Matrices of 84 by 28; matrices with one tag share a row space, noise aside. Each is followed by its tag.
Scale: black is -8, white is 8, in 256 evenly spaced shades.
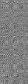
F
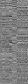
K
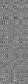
F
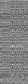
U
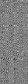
F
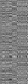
K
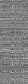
U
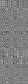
F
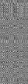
F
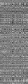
U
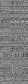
U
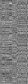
K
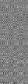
F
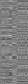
K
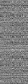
U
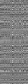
U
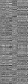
K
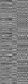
K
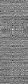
U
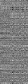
U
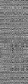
U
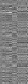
K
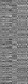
K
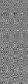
F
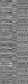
K
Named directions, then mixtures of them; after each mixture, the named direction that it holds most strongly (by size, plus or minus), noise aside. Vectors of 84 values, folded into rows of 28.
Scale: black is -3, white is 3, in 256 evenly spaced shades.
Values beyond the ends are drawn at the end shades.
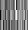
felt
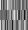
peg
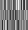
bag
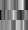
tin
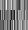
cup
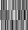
peg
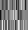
bag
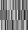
peg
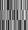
peg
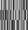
bag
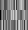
felt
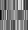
tin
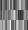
tin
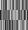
peg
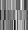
cup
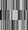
peg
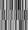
bag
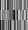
peg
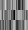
tin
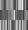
tin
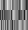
peg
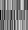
cup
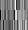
felt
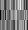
felt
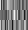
peg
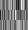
bag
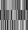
peg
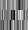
cup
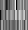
felt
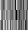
felt
